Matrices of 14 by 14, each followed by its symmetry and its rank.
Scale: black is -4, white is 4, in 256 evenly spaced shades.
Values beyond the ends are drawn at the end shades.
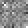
symmetric, rank three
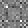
symmetric, rank three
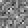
symmetric, full rank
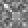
symmetric, rank three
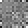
symmetric, rank three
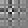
symmetric, rank one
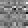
neither, rank two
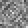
symmetric, full rank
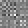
symmetric, rank three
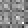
symmetric, rank three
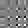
symmetric, rank one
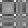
symmetric, rank one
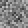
symmetric, full rank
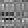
neither, rank two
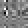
neither, rank two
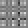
symmetric, rank one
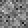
symmetric, full rank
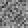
symmetric, full rank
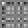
symmetric, rank one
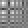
symmetric, rank one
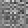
neither, rank two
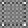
symmetric, rank one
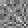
symmetric, rank three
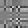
neither, rank two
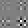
symmetric, rank one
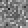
symmetric, full rank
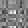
neither, rank two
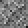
symmetric, full rank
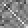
symmetric, full rank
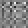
neither, rank two
